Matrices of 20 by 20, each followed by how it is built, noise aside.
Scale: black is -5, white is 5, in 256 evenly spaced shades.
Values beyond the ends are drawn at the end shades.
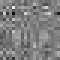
low rank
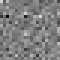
low rank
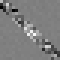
banded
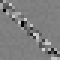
banded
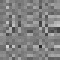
low rank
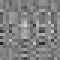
low rank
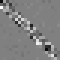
banded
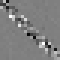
banded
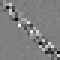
banded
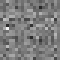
low rank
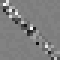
banded
